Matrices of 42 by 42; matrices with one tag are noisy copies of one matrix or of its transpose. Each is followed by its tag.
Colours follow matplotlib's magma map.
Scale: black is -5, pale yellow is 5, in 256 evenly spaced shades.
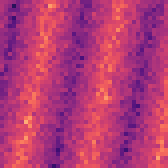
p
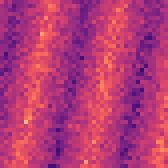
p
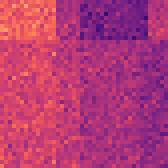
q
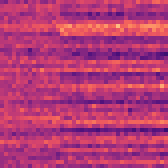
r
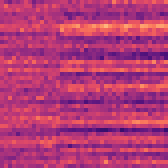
r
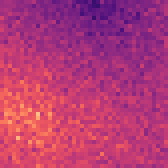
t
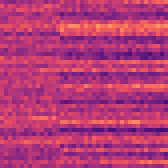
r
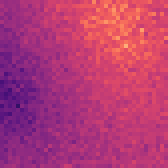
t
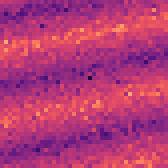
p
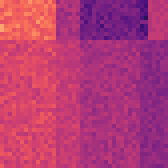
q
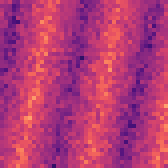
p
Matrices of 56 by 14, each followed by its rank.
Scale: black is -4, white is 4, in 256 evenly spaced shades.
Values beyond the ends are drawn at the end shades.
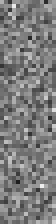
full rank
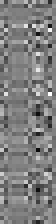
three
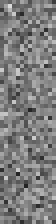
full rank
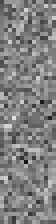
full rank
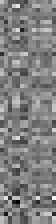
three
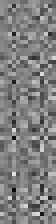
three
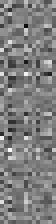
three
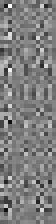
three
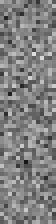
full rank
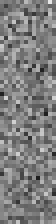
full rank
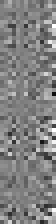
three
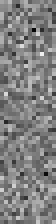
full rank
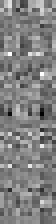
three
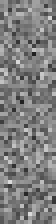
full rank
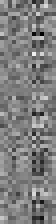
three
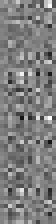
three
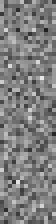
full rank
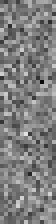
full rank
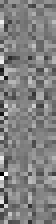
three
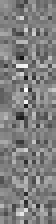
three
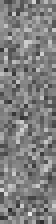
full rank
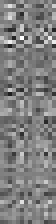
three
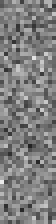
full rank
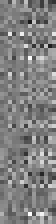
three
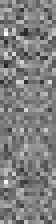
three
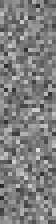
full rank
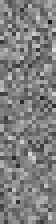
full rank
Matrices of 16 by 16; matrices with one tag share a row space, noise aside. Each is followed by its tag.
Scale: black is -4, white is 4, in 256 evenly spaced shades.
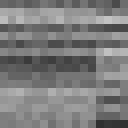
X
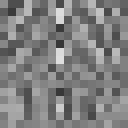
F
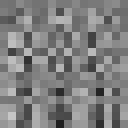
F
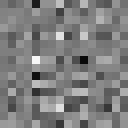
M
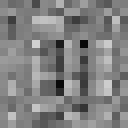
M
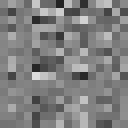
M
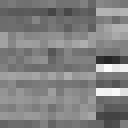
X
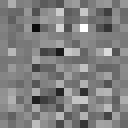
M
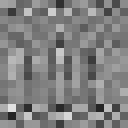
F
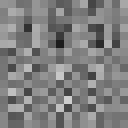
F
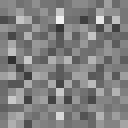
F
